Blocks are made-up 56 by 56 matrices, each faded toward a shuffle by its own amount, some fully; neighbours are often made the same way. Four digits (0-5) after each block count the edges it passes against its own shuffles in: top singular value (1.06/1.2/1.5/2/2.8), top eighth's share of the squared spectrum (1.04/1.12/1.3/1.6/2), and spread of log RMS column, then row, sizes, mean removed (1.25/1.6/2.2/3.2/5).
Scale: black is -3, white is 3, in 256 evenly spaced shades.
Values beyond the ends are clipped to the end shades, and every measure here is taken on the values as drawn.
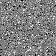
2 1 0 0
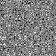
3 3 1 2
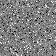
0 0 0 0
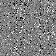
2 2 2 0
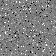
0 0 0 0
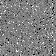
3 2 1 0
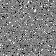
2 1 0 0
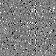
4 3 1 1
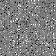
3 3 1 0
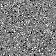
0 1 0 0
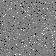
1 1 0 0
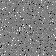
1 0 0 0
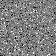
0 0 0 0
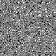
3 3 1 1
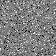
0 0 0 0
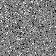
2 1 0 0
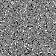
1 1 0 0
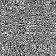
3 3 1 1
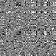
4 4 2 2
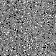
2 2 1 0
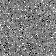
0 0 0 0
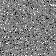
1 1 0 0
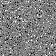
2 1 0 0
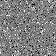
2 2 0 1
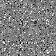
3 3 1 1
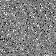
1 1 0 0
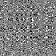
4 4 2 2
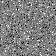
1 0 0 0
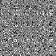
4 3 2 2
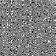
4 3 2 2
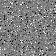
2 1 0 0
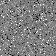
1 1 0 0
